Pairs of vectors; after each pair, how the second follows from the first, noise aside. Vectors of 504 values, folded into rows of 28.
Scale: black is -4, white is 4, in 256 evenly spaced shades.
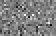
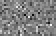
negated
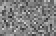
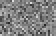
wrapped around
